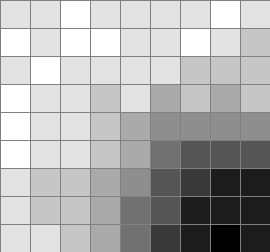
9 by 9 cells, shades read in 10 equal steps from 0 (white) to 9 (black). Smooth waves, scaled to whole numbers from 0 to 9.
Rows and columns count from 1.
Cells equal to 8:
7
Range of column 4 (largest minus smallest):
3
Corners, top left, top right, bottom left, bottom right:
1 1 1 8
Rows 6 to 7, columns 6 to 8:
5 6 6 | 6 7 8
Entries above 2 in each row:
0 0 0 2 5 5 6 6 6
